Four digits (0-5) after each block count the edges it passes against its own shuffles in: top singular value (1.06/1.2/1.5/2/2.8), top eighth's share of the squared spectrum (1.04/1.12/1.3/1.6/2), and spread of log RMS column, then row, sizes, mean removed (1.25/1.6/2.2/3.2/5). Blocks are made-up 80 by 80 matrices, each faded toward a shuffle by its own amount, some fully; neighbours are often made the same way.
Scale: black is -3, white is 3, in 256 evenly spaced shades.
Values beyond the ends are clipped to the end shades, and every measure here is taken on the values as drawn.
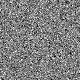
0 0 0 0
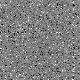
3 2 1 1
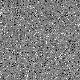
2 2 1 1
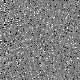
2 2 1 0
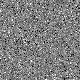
0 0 0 0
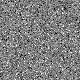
0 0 0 0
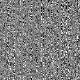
1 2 4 0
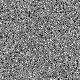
0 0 0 0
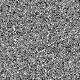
0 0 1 0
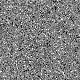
0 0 0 0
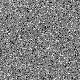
0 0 0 0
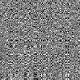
4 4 3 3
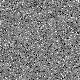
0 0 0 0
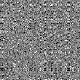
4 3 2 2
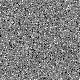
1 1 0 0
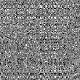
4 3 2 2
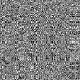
4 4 3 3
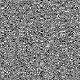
4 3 2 2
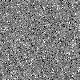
2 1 0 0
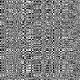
5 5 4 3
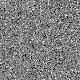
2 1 0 0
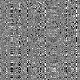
5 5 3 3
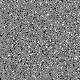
2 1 0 0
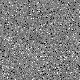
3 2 0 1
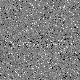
2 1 0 1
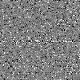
3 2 0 1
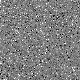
1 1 0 0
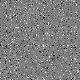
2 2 1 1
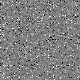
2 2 1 1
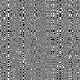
5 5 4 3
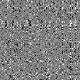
4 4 2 2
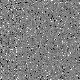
3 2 1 0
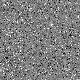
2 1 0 0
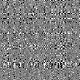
4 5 3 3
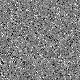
2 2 0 0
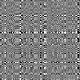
5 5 4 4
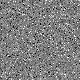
2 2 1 0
